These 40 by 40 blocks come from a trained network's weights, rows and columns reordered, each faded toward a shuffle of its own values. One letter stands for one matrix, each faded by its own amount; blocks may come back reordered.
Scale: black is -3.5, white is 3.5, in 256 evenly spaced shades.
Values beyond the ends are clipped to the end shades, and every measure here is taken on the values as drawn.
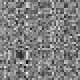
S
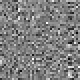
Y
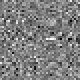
Y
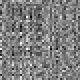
S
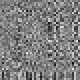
S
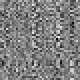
S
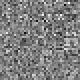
Y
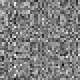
S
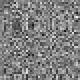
S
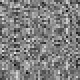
S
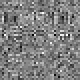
Y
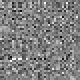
Y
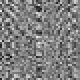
S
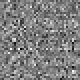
Y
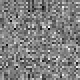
Y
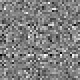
Y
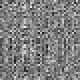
S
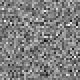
Y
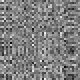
S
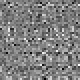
Y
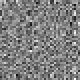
S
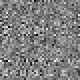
Y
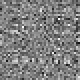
Y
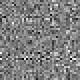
Y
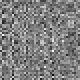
S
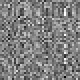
S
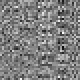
S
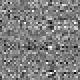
Y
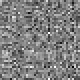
Y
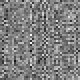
S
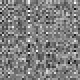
S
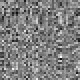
S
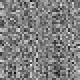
S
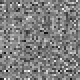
Y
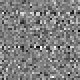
Y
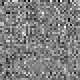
Y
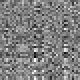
S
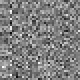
S
